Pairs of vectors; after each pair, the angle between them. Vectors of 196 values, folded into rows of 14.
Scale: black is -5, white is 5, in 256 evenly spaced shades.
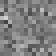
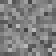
partly aligned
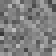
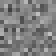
partly opposed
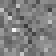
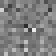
partly aligned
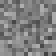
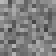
orthogonal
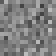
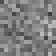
orthogonal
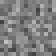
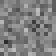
nearly opposite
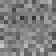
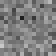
nearly parallel
